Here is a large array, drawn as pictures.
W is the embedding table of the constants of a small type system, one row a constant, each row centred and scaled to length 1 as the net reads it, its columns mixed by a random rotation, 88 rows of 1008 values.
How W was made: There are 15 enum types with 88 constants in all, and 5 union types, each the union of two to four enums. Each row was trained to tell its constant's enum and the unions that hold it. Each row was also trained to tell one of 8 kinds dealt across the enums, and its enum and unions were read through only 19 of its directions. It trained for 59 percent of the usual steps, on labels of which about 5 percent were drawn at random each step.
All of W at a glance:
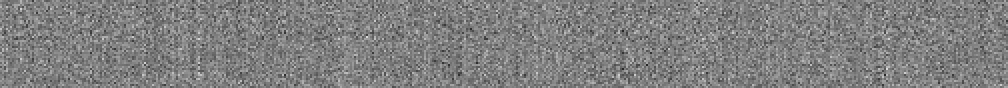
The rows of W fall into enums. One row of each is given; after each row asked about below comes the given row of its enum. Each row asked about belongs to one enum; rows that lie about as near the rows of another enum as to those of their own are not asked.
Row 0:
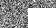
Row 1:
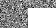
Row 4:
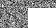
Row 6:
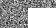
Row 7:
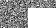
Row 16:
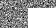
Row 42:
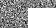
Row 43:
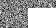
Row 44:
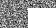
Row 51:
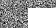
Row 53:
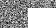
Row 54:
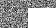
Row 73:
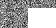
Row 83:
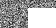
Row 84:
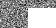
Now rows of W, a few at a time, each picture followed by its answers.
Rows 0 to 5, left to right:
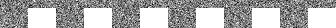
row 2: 42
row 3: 54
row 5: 51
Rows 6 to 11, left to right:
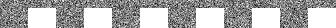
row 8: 51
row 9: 54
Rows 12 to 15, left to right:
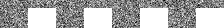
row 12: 51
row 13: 44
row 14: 73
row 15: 0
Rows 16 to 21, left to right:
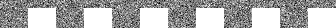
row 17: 53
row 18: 83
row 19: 7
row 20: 1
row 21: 1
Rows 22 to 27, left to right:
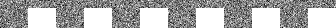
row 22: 1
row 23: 0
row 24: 4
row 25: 43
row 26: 42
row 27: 7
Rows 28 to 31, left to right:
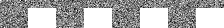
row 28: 83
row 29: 7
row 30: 54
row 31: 54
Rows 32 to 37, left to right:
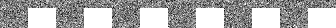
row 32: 42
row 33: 53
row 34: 1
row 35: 53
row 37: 6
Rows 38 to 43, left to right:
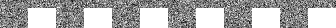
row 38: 7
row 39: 73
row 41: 0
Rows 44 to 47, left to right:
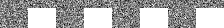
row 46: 7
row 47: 84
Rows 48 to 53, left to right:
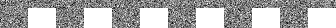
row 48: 83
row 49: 4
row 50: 4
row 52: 54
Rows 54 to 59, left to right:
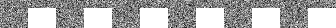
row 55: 51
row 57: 42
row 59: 53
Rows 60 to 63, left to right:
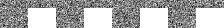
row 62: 44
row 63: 51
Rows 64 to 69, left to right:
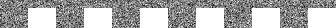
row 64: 6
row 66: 44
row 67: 73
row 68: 53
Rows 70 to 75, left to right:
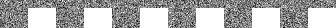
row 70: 6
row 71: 4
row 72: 73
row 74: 54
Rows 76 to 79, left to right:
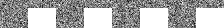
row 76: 0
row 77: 53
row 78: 73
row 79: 44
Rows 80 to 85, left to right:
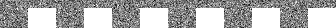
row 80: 83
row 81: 7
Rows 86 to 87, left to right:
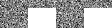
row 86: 51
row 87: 83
